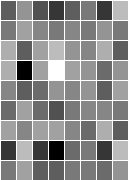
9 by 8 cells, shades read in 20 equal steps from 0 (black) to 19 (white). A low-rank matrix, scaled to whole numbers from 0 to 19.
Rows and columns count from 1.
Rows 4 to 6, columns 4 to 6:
19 12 11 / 11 10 11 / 6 9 10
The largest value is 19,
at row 4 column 4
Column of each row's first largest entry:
8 2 4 4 8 2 7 2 2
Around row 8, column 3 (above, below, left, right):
12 7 14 0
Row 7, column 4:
12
